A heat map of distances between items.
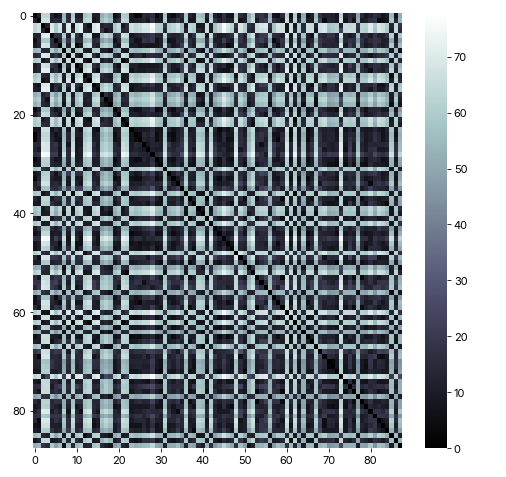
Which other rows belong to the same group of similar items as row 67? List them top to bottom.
2, 3, 7, 9, 12, 13, 16, 17, 18, 21, 22, 31, 36, 39, 40, 42, 48, 51, 52, 56, 60, 62, 64, 73, 77, 85, 87
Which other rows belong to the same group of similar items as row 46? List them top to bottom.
0, 1, 4, 5, 6, 8, 10, 11, 14, 15, 19, 20, 23, 24, 25, 26, 27, 28, 29, 30, 32, 33, 34, 35, 37, 38, 41, 43, 44, 45, 47, 49, 50, 53, 54, 55, 57, 58, 59, 61, 63, 65, 66, 68, 69, 70, 71, 72, 74, 75, 76, 78, 79, 80, 81, 82, 83, 84, 86
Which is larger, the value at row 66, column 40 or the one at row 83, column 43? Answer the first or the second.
the first
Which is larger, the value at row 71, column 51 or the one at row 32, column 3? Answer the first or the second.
the second
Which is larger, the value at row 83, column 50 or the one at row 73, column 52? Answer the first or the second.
the second
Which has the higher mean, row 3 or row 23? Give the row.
3
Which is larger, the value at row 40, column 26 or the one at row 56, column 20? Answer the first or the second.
the first
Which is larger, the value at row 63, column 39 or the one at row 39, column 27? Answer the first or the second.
the second
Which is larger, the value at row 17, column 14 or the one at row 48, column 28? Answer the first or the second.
the second
